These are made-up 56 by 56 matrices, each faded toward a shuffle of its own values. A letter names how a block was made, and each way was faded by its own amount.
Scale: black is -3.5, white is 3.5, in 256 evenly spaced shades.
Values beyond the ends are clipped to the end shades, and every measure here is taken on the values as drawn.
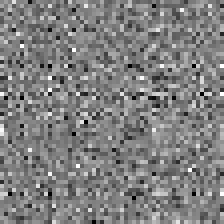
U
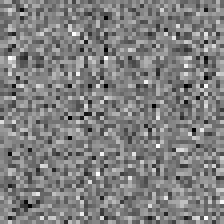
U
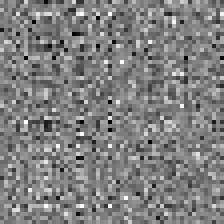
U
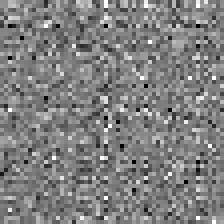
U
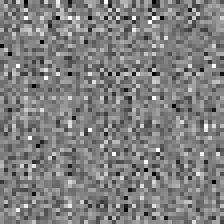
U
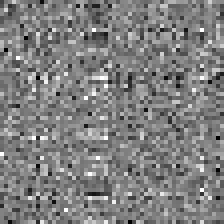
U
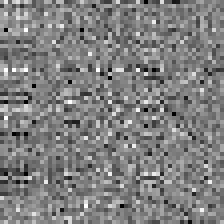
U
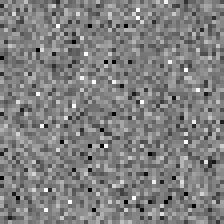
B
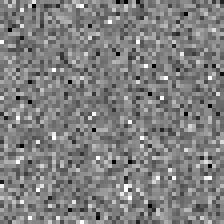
B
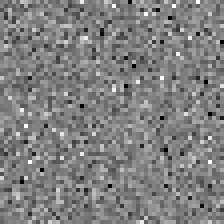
B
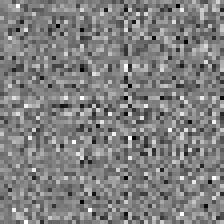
U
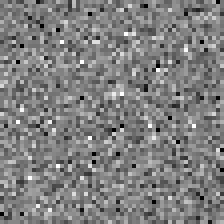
B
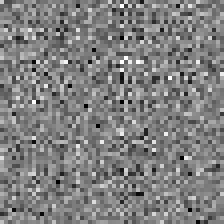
U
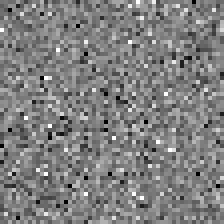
B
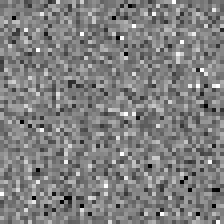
B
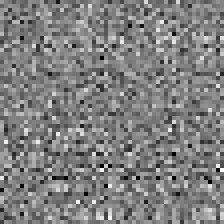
U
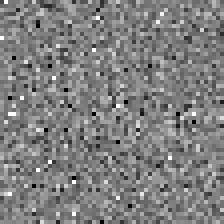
B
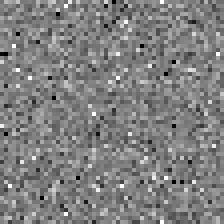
B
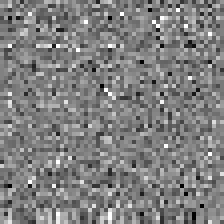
U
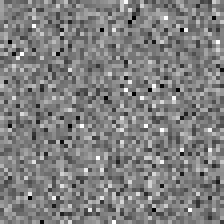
B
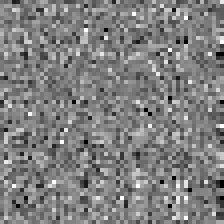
U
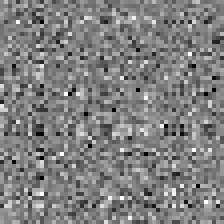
U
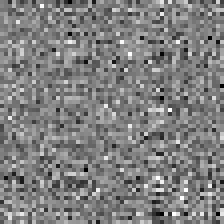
U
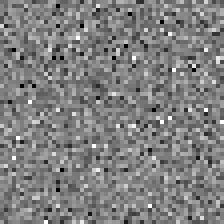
B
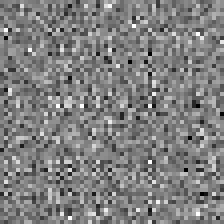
U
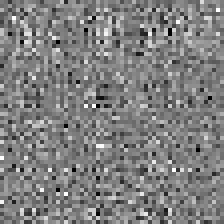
U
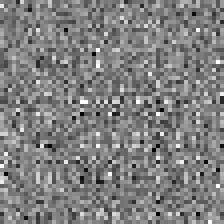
U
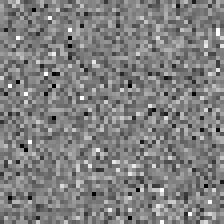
B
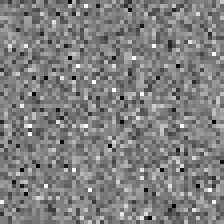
B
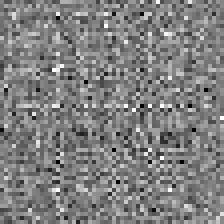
U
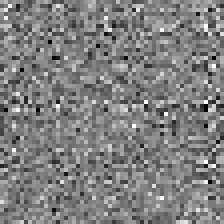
U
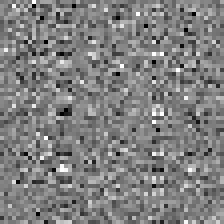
U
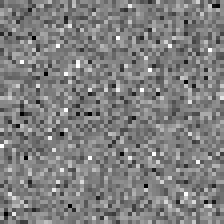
B
